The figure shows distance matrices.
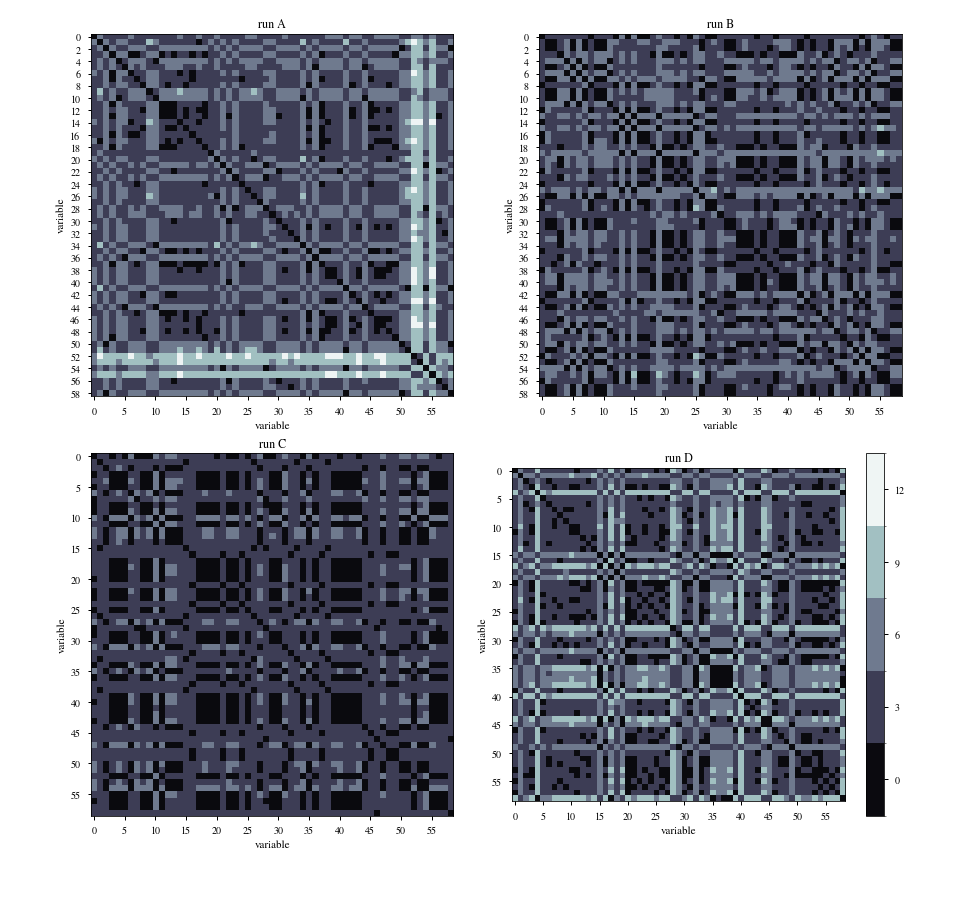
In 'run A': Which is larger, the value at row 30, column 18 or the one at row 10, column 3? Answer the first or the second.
the second
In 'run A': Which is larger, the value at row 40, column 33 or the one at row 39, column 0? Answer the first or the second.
the second
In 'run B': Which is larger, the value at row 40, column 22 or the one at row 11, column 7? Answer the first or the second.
the second
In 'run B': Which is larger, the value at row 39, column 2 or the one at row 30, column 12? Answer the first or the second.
the first
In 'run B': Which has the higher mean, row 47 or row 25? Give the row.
25
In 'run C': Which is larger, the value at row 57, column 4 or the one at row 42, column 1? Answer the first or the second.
the second
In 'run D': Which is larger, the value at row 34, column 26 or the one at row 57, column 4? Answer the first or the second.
the second
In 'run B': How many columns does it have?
59
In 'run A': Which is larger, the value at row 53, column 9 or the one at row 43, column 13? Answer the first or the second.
the first
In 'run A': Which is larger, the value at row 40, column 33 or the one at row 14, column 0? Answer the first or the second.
the second
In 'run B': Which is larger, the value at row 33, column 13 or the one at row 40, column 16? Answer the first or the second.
the first
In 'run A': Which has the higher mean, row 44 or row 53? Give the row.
53
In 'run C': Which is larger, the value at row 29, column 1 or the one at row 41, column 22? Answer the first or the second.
the first
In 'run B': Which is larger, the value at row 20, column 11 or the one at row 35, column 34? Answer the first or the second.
the first
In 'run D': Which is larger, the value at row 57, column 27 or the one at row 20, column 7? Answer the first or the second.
the second
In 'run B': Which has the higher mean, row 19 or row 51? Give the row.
19
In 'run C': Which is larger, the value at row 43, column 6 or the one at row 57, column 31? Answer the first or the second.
the first
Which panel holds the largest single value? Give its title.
run A
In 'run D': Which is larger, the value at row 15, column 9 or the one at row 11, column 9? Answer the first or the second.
the first
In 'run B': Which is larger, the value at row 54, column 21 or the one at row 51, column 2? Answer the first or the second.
the first
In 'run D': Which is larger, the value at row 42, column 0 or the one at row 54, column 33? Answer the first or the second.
the first
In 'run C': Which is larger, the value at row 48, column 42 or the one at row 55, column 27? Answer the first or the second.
the second
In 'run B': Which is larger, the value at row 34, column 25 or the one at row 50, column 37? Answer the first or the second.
the first
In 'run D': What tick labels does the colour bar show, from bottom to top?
0, 3, 6, 9, 12
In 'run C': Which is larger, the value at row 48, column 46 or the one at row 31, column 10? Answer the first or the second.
the first
